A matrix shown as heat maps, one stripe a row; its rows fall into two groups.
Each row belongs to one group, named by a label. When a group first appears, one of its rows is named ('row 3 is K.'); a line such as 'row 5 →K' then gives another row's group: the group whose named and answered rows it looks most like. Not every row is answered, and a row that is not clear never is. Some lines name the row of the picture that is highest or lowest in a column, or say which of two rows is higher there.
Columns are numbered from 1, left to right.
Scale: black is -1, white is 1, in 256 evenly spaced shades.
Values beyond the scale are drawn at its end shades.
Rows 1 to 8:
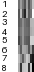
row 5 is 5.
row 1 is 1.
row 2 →1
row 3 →5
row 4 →5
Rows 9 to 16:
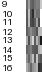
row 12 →5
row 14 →5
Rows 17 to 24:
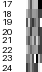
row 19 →1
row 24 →5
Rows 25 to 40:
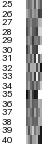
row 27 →5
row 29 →1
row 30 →5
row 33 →1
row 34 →1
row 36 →5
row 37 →1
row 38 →5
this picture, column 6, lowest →35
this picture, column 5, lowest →35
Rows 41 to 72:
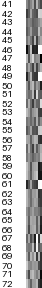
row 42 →5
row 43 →5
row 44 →5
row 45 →1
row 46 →5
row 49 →5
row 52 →1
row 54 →1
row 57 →1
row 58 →1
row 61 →5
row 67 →1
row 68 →1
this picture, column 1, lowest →46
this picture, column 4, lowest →46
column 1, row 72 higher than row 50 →Yes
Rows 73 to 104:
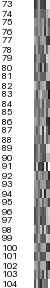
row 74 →5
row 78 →1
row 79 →5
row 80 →1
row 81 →5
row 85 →1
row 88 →1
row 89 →5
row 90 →5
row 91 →1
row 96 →5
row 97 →5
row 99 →5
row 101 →5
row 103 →1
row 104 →1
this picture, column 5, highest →94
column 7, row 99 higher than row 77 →Yes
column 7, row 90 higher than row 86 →Yes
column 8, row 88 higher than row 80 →No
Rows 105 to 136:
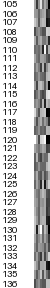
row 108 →5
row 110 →1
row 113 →5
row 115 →5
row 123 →5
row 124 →1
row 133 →1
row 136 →5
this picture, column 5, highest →120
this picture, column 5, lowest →110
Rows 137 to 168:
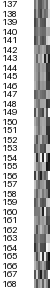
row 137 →1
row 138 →1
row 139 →5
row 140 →5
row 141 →5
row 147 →5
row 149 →1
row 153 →5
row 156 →1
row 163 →5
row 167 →1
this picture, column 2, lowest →154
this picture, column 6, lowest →143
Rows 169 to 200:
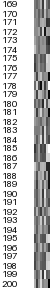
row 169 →1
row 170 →1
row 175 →5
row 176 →5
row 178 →1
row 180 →1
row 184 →1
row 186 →5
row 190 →1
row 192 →1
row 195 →5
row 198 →5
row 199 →1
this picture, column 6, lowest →172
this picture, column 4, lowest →178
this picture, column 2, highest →178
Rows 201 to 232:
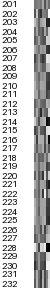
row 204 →1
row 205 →5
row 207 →5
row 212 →5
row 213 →1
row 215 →5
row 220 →1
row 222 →1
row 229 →5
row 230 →5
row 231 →1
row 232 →1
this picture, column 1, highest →228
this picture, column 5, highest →228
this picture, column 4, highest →228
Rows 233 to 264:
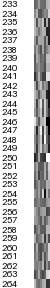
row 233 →5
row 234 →1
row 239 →5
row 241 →5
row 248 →1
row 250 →5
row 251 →1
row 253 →5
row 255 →5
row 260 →1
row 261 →1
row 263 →5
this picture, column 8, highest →250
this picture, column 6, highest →248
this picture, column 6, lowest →254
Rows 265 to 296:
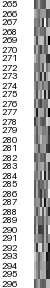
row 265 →5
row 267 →1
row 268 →5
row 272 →1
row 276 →1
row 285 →1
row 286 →1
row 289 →1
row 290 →1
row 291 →1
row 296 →5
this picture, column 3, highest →292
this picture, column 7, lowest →293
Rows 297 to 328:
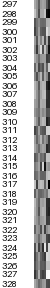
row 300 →5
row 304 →1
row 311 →5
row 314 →5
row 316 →5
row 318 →1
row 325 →5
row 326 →5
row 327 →5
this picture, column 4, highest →302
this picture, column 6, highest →324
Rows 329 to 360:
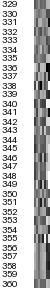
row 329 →5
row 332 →1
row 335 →5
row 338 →1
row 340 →5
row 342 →5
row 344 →5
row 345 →5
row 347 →5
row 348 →5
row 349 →1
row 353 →5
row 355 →1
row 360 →5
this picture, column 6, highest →355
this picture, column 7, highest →340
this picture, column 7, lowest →336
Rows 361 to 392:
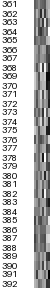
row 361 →5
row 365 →5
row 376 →1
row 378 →1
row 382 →1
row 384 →1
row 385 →1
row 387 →5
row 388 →5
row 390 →1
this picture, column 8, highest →364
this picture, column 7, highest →387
